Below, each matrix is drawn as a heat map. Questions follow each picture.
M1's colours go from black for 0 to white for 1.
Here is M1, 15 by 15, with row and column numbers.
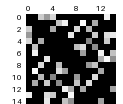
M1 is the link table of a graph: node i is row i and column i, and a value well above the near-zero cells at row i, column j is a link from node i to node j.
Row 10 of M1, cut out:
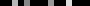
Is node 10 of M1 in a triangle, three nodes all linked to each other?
yes
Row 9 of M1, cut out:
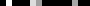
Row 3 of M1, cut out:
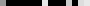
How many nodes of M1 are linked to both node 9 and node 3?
0
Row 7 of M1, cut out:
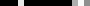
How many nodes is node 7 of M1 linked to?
4
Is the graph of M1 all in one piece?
yes
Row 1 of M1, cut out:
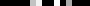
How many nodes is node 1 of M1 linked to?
4
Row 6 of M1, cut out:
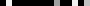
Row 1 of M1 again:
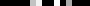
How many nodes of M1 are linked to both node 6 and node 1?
1
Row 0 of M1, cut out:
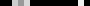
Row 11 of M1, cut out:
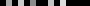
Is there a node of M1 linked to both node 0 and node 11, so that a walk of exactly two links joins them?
yes
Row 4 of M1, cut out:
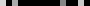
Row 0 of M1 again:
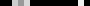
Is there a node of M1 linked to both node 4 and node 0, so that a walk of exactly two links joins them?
yes
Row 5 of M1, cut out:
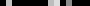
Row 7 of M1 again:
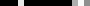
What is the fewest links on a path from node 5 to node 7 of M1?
3
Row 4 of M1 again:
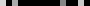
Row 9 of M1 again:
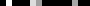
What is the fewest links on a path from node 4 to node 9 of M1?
4
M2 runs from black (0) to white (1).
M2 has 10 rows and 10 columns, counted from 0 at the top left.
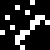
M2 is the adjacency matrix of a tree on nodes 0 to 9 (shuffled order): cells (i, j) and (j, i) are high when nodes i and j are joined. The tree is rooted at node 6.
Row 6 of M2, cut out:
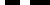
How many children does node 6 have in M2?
3
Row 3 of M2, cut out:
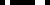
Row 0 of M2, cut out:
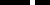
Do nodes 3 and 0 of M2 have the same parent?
no
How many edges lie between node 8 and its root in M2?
4
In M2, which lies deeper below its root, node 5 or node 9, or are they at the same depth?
node 9
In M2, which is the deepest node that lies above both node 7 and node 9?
4
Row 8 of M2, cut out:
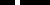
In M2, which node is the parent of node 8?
3
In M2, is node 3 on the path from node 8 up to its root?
yes
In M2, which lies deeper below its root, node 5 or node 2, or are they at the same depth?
node 2
